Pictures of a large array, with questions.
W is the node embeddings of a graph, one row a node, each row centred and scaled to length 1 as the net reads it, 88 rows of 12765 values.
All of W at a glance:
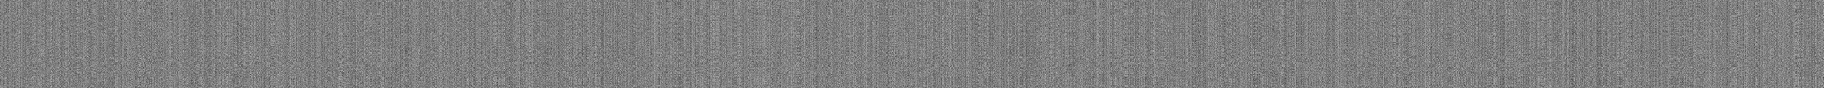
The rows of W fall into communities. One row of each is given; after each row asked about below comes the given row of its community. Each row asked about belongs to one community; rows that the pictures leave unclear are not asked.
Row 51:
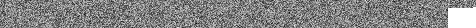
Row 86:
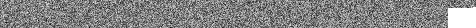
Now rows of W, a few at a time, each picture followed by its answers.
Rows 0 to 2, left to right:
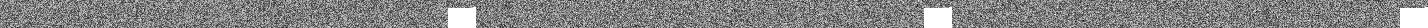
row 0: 86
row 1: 86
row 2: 51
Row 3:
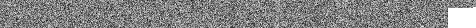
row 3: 51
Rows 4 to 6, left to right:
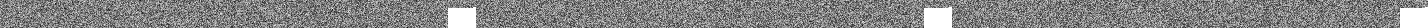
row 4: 51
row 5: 86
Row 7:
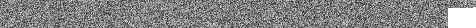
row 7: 51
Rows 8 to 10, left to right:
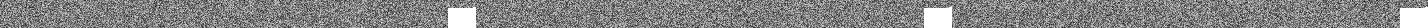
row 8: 51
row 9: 86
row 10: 86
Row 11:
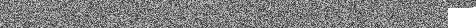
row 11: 86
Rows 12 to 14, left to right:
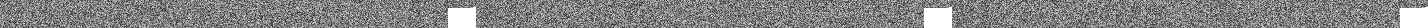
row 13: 86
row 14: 86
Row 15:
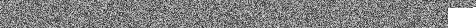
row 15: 51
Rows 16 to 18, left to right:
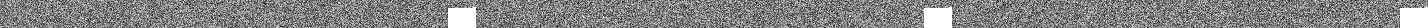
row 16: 51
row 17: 86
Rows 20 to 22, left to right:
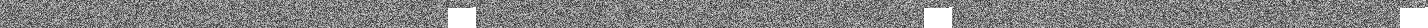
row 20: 86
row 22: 51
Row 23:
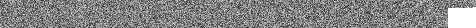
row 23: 51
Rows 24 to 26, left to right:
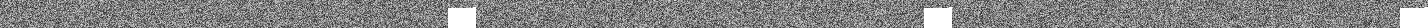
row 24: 51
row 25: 86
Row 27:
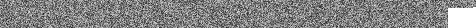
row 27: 51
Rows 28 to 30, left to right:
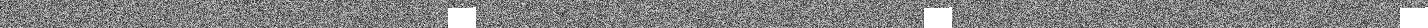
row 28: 86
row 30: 51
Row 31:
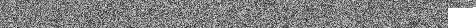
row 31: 51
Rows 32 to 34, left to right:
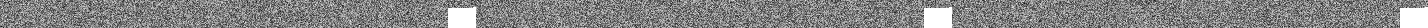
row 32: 86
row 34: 51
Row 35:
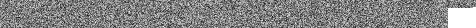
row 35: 86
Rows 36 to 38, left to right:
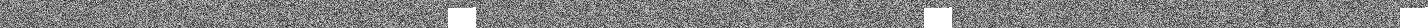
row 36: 86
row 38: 51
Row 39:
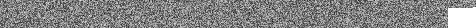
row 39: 51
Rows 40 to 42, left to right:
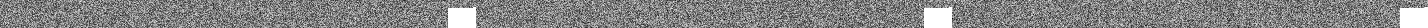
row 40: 51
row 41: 51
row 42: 86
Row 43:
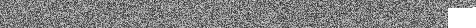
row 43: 51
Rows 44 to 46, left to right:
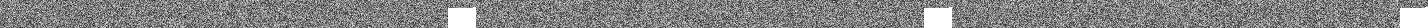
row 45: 51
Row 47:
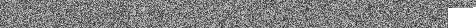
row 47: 51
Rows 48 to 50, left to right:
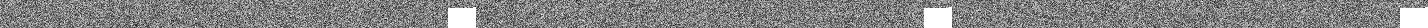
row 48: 51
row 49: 86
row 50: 51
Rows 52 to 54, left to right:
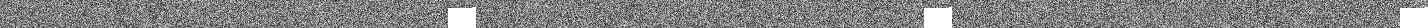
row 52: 86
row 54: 51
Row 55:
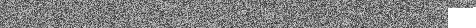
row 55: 51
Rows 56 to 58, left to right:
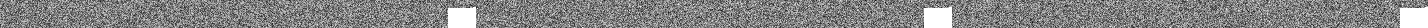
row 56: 86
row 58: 86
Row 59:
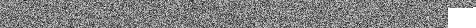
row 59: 51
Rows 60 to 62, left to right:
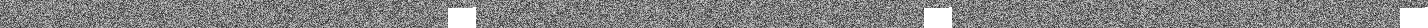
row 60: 51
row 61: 51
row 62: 86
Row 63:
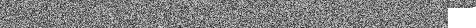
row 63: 86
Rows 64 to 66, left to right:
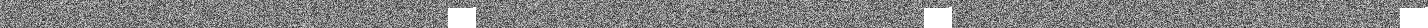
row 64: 86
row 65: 86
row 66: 86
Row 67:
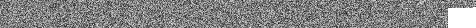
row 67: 51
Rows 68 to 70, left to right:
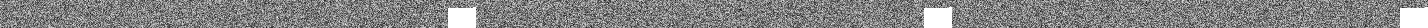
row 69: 86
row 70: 51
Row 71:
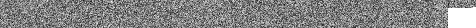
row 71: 86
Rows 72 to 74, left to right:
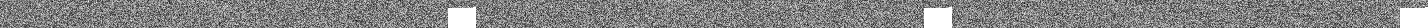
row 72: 86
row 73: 86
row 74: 51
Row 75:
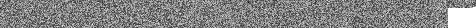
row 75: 86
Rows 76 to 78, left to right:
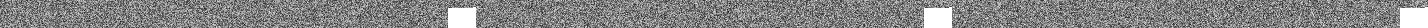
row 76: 51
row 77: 51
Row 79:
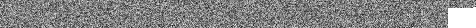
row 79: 51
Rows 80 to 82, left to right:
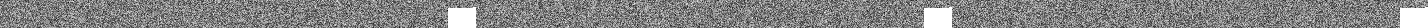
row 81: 51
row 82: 51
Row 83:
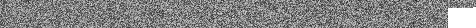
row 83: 51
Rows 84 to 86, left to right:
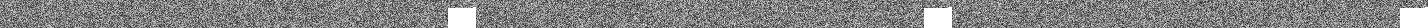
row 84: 51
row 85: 86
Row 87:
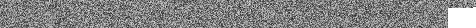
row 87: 51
